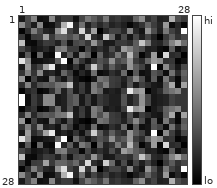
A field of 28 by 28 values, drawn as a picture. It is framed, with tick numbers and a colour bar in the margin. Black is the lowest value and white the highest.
Slope: none. Grain: fine. Stripes: none. Average level on the scale: 30%. Odd rows or columns: none. Mirror symmetry: top to bottom. Seam: none. Histogram: skewed, a long tail of high values.
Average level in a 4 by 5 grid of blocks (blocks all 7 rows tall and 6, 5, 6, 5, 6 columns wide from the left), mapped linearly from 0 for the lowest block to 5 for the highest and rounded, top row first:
0 5 2 3 2 / 3 1 1 3 2 / 3 1 1 3 2 / 0 5 2 3 2
